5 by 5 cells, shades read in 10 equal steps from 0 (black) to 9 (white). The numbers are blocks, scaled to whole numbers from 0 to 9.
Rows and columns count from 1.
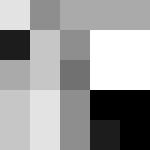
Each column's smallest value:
1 5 4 0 0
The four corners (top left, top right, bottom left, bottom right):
8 6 7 0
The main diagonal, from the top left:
8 7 4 0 0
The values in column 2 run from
5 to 8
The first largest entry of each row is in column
1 4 4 2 2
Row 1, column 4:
6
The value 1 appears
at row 2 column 1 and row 5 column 4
